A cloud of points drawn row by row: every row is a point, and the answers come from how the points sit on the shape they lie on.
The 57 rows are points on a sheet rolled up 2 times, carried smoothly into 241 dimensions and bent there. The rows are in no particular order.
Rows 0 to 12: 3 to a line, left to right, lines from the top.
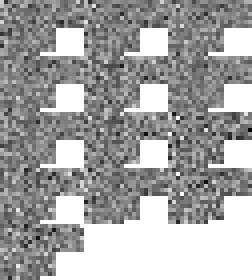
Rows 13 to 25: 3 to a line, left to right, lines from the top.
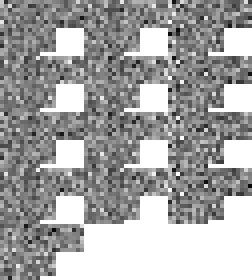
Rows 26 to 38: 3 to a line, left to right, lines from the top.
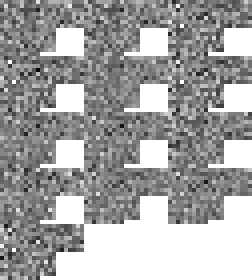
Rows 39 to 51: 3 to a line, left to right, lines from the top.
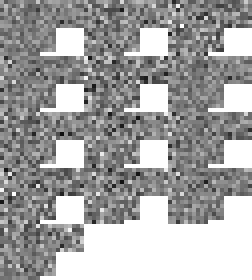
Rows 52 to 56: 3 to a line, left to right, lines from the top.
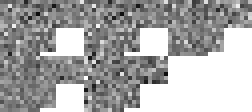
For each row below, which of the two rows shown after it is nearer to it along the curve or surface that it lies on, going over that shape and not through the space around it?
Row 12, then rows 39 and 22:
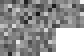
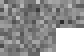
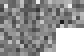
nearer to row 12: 22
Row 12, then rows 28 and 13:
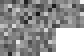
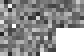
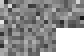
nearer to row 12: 28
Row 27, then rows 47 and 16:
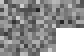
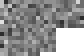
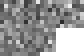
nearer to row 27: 47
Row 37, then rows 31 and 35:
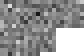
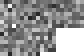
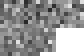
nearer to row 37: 35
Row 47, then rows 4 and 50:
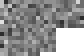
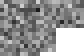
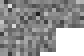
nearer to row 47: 50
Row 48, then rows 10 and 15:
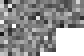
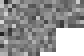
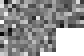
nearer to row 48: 15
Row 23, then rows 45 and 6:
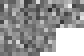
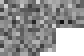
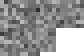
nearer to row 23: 45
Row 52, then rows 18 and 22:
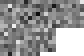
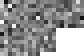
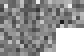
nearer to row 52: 18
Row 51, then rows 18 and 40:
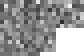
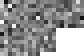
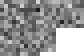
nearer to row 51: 40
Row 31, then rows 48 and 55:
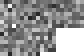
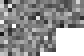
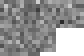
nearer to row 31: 48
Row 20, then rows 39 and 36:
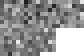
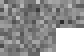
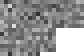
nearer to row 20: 36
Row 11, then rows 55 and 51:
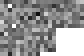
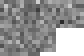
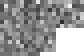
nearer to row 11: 51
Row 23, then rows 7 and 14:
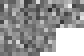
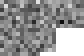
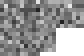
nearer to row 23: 14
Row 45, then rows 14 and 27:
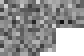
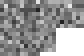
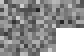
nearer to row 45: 27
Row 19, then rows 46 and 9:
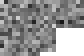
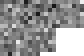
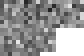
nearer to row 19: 9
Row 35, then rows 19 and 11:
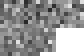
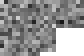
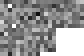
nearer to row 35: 11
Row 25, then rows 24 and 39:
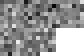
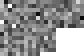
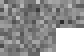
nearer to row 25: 24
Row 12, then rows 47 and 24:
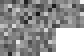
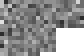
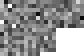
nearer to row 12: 24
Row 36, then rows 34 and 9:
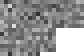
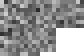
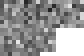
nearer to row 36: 34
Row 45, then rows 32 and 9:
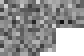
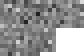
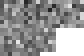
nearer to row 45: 9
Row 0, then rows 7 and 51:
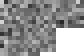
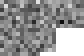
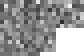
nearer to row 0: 7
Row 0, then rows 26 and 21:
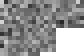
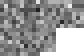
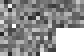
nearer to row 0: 26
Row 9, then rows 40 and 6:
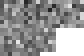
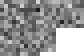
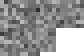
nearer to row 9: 40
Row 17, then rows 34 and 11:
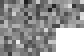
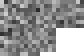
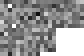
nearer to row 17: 11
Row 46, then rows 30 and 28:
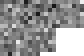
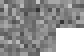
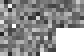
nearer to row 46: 28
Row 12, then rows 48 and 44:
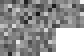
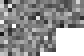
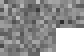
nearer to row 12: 48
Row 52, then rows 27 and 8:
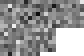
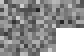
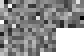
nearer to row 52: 8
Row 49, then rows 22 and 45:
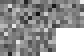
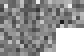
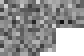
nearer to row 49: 22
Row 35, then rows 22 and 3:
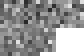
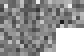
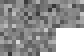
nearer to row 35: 22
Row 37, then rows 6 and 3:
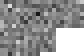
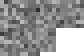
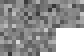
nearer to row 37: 3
